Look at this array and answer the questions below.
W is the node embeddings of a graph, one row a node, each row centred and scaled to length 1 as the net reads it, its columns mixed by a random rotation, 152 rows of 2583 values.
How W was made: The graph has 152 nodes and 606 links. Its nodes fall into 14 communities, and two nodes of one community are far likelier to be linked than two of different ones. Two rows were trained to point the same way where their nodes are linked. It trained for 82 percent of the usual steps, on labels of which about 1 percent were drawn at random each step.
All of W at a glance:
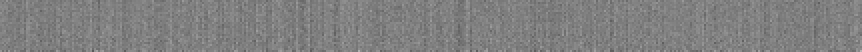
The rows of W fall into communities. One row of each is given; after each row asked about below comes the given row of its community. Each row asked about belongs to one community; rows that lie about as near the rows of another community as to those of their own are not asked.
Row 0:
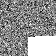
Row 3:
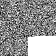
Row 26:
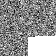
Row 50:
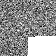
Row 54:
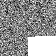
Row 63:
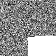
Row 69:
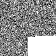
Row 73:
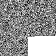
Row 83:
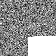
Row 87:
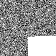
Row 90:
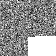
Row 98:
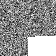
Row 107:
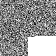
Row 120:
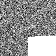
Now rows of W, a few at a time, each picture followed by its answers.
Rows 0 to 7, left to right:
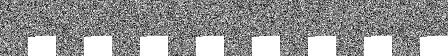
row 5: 26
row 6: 50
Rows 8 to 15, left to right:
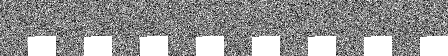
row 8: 83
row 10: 69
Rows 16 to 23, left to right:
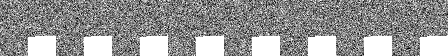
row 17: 3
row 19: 69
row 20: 3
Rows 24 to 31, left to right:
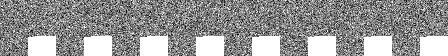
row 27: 3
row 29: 87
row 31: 107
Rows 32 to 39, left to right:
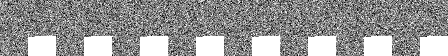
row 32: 26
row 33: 90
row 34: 73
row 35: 63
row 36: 87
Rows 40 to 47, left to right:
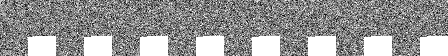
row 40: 73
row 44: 63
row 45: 87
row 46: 120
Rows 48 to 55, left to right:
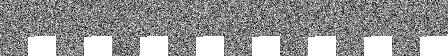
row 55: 87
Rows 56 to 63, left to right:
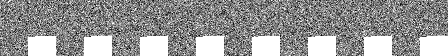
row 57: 50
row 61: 0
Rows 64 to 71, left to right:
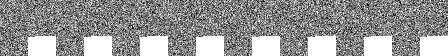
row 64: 87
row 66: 69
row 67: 107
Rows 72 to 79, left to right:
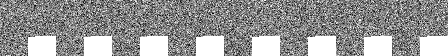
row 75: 107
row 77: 54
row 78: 98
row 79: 98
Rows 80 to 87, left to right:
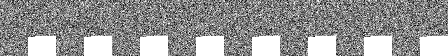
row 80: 107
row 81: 69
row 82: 50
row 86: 63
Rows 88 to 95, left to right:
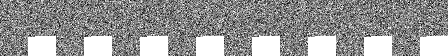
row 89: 0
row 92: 98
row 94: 0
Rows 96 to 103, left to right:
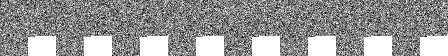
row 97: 3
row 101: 107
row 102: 98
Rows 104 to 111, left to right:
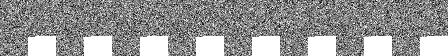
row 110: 73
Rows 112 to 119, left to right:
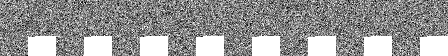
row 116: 83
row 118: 107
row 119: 0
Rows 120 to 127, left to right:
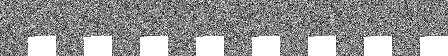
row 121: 98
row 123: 63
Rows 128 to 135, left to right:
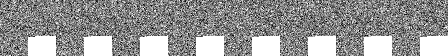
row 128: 0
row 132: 73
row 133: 69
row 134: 3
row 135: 26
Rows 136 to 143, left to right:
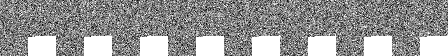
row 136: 0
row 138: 54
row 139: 26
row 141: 87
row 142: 73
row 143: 26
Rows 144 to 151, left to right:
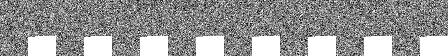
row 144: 26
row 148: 83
